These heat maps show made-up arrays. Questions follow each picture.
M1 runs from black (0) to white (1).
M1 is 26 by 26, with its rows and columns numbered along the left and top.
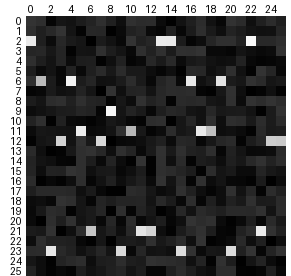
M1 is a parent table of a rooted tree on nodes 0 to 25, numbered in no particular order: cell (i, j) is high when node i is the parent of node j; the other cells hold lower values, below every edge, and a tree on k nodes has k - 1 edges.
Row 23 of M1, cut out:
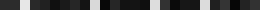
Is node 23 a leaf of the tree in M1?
no
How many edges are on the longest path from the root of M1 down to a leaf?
3
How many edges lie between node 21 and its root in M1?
0
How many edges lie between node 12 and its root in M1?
1
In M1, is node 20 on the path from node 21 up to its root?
no
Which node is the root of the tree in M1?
21
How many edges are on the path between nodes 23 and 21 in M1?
1
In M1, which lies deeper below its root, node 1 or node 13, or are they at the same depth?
node 13
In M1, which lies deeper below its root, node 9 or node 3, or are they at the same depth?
the same depth
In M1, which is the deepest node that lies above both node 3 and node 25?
12
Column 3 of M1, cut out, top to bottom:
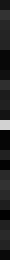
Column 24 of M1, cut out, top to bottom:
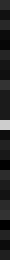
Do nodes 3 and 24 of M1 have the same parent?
yes
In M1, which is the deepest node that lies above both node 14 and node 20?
23
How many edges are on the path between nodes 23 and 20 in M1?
1
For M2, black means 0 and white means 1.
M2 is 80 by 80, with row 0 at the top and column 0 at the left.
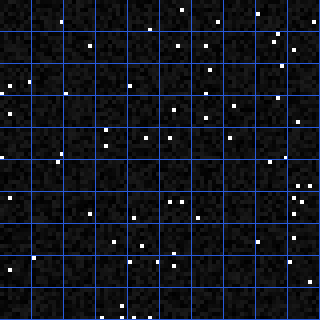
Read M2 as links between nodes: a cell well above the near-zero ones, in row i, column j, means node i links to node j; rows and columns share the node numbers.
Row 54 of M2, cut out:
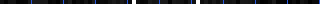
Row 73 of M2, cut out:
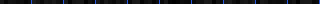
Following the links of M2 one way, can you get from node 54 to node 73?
yes
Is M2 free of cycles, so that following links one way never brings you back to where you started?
yes
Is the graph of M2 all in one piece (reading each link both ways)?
no
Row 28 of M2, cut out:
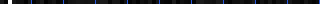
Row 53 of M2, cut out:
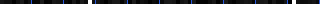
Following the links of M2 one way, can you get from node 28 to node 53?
no
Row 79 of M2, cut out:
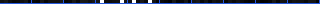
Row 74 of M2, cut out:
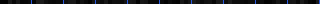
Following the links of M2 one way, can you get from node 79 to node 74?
yes
